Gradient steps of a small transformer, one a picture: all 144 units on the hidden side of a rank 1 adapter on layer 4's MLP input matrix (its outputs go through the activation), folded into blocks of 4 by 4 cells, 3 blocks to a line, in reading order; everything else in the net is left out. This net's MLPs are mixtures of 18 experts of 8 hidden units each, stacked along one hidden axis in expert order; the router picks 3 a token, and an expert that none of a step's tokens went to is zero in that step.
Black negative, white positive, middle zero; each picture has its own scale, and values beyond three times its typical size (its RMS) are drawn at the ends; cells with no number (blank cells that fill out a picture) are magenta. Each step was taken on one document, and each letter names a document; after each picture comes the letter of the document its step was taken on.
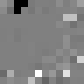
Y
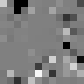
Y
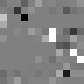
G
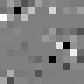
G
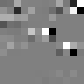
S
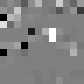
S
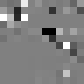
S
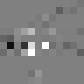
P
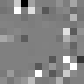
Y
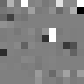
S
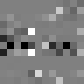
P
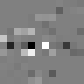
P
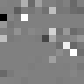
G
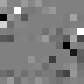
G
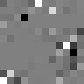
G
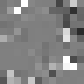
Y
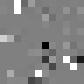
Y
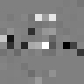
P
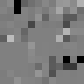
Y
